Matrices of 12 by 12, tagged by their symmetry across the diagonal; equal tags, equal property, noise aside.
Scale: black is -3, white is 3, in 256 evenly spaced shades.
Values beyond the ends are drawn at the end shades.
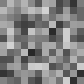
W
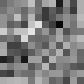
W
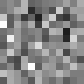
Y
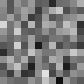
Y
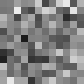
Y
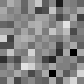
W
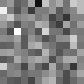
Y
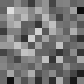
W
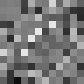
W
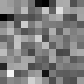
Y
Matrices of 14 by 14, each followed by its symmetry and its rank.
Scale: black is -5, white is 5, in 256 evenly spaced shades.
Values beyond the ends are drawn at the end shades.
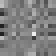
neither, rank two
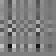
neither, rank one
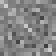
symmetric, full rank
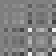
symmetric, rank one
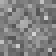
symmetric, full rank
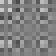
symmetric, rank one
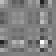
symmetric, rank one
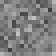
symmetric, full rank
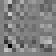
neither, rank two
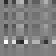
neither, rank one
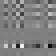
neither, rank one
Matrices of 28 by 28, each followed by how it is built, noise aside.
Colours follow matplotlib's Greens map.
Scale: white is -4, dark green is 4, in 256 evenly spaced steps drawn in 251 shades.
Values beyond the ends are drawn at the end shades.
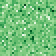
noise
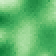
smooth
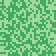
noise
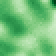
smooth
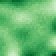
smooth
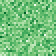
noise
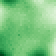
smooth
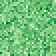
noise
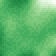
smooth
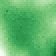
smooth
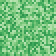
noise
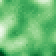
smooth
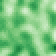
smooth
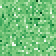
noise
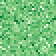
noise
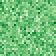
noise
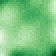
smooth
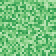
noise
